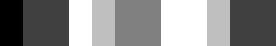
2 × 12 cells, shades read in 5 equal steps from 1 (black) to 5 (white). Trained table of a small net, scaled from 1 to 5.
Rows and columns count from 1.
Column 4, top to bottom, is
5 5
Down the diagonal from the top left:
1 2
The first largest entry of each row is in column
4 4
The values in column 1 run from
1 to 1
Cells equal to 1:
2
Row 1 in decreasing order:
5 5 5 4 4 3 3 2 2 2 2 1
